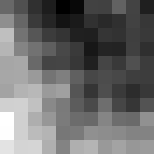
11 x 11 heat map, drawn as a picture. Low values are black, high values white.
Ninth with the highest average: bottom left. Calmest part: middle right. Slope: up to the bottom left. Mirror symmetry: none. Ninth with the lowest average: top middle.
